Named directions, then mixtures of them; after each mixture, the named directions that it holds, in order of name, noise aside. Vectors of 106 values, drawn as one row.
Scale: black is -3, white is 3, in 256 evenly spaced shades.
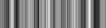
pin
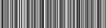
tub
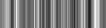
pin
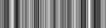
pin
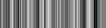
pin, tub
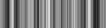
pin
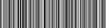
tub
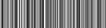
tub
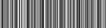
tub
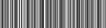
tub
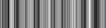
pin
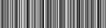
tub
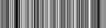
pin, tub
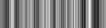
pin
